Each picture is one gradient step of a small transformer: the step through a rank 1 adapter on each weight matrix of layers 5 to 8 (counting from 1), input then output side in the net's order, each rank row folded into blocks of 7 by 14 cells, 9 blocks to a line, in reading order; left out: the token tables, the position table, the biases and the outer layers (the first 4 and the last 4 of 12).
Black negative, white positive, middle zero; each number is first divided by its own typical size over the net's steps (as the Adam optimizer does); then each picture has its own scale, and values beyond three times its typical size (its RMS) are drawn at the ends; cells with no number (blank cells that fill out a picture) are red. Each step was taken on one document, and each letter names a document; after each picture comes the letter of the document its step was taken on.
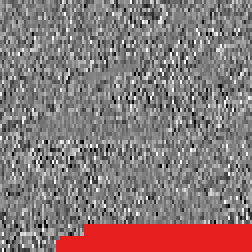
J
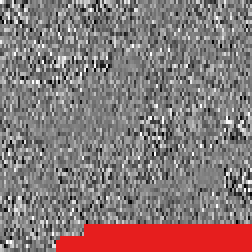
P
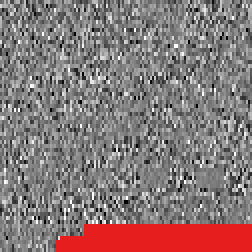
P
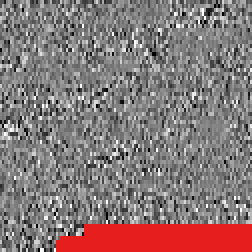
P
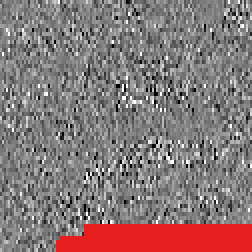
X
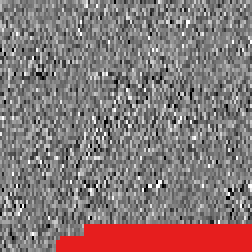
J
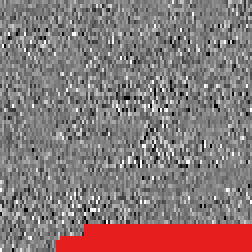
X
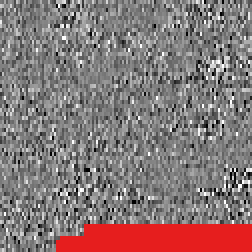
J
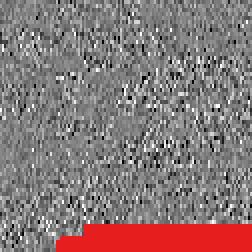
X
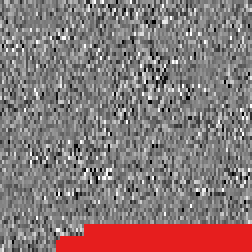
J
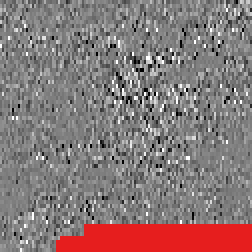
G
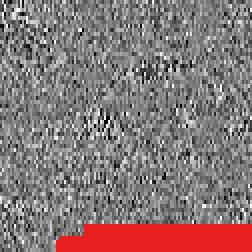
P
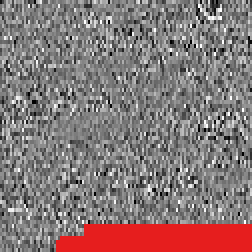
P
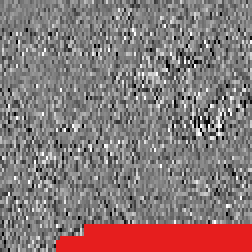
J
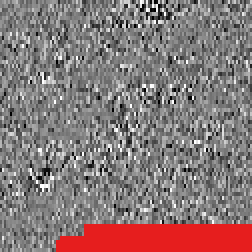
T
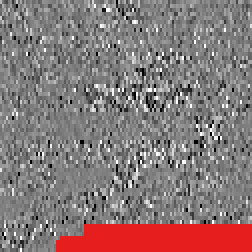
G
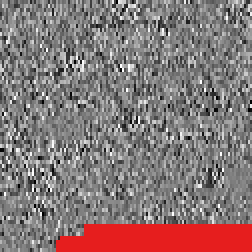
T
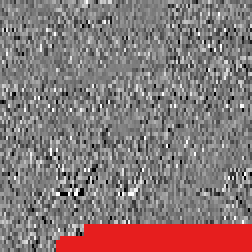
J
